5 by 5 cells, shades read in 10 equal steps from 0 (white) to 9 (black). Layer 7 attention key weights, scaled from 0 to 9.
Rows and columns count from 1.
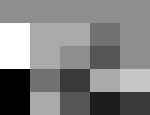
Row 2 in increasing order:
0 3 3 4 5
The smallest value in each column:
0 3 3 3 2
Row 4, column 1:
9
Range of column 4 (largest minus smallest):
5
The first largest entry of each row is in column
1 4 4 1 1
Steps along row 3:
up up up down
